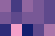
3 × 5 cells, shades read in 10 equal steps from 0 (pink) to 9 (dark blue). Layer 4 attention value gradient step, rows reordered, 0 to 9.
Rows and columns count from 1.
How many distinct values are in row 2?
2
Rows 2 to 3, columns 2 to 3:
6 5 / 0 9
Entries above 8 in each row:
0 0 1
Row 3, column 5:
3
